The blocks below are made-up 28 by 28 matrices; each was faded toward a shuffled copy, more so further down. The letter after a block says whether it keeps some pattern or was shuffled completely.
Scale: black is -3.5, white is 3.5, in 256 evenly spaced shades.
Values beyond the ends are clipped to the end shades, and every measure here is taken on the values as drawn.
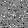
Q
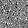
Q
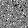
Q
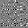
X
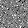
Q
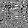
X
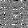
X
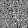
Q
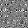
X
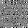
X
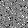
Q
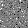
Q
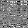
X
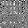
X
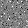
Q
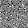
Q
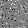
Q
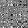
X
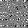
X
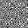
X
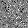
Q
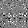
X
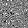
X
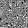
Q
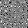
X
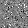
Q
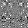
X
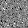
Q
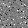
Q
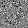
Q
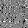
X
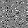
X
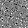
Q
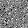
Q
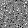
Q
